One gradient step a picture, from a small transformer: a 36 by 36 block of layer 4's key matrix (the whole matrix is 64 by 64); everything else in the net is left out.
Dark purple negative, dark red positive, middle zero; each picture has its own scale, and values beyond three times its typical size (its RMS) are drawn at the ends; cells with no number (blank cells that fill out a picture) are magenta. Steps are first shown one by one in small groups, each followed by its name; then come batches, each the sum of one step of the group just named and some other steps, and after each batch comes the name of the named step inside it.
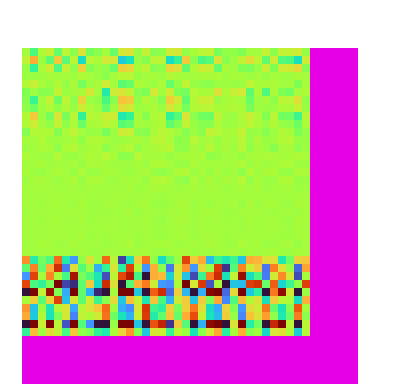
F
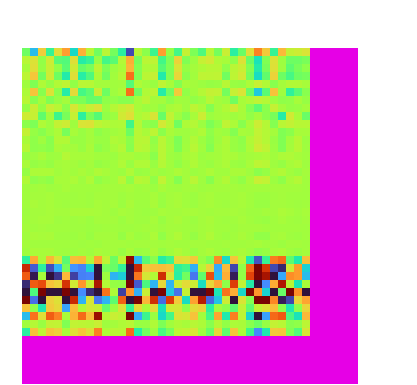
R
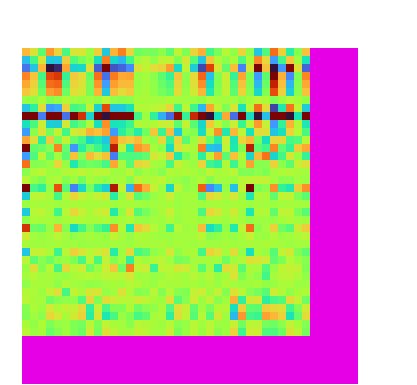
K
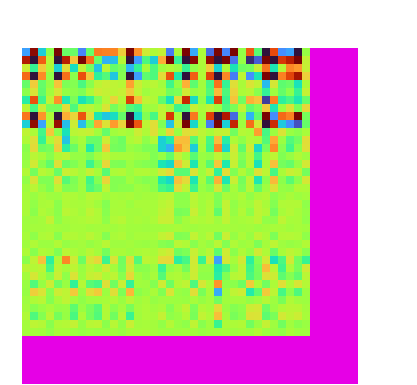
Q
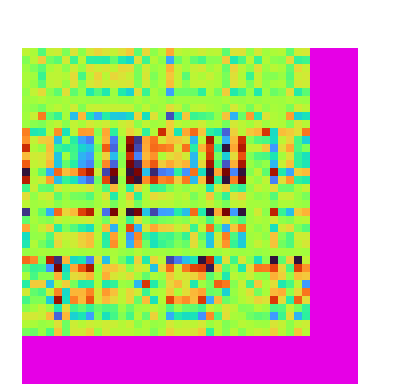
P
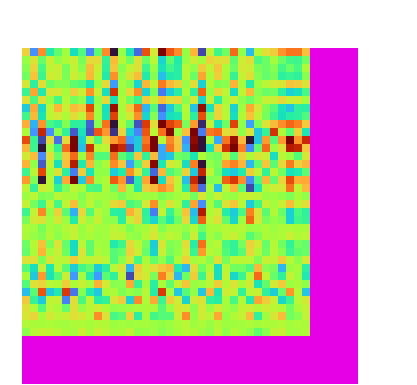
R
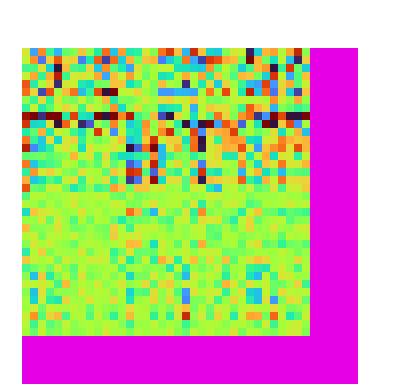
K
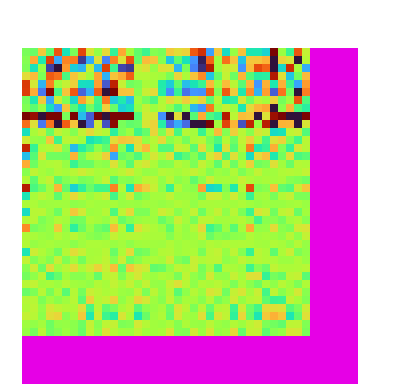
K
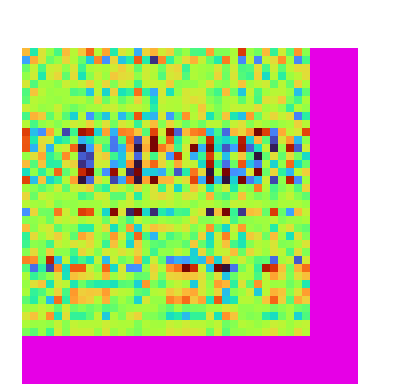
P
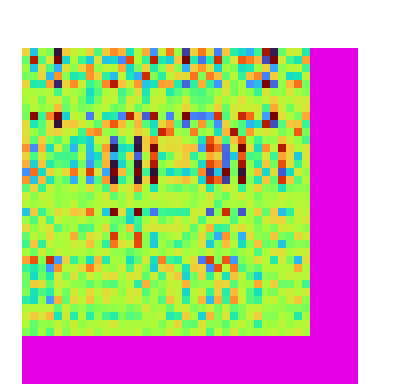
P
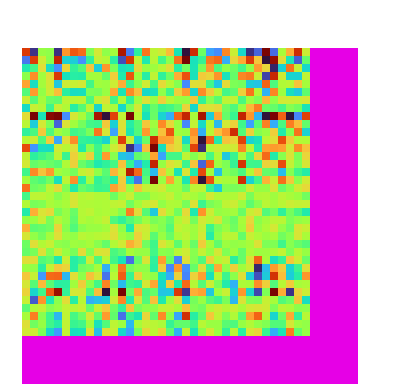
K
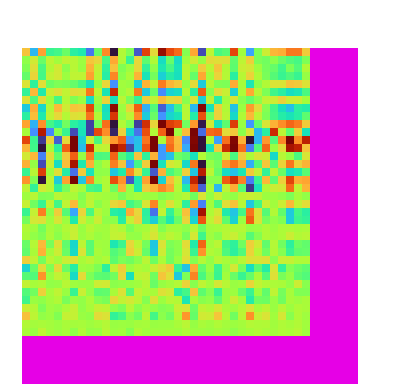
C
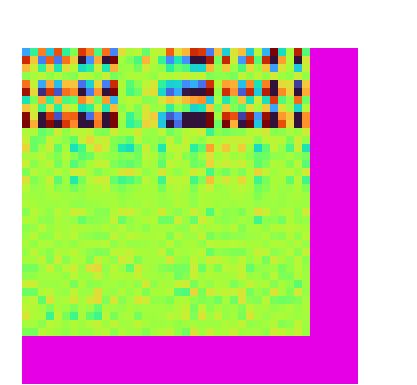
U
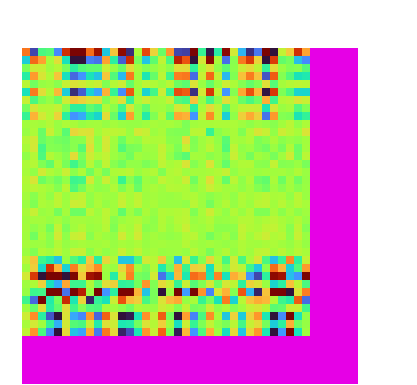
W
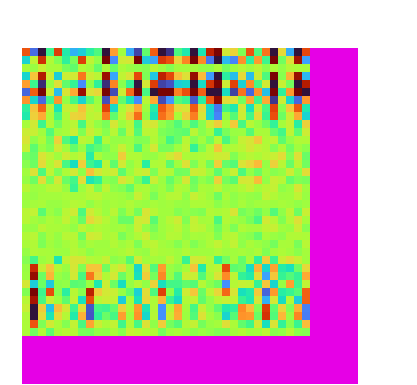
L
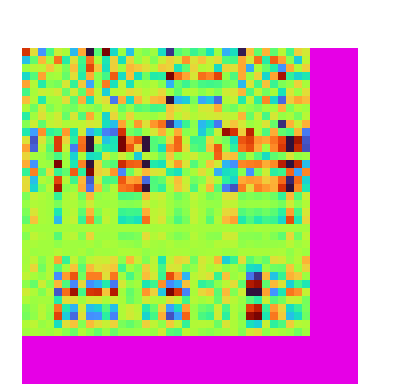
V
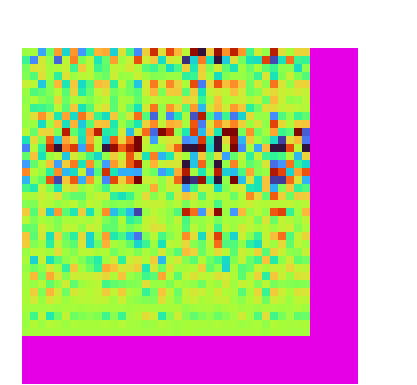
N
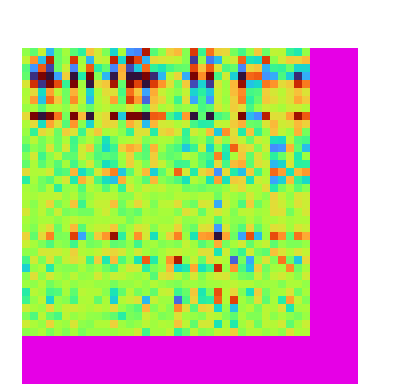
N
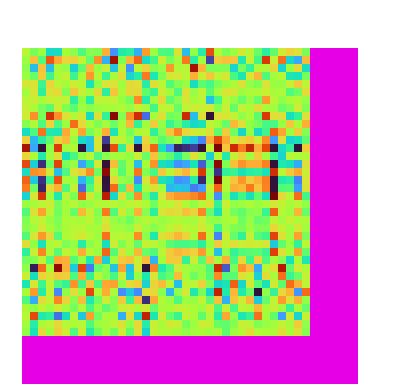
V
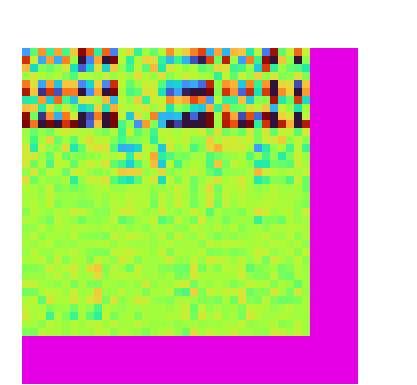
U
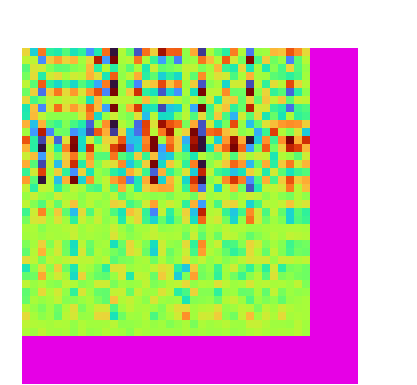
C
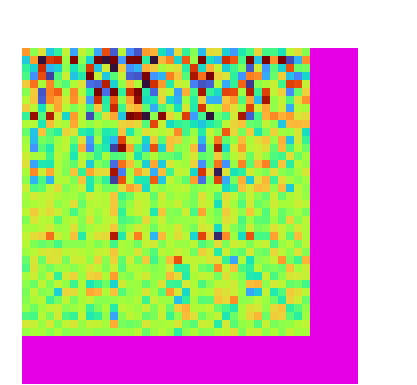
V
